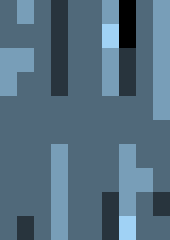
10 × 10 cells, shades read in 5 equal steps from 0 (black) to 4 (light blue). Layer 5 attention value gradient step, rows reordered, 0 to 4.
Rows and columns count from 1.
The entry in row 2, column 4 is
1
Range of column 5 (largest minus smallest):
0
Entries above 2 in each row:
3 2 4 3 1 0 2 3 2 2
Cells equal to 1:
10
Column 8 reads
0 0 1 1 2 2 3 3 3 4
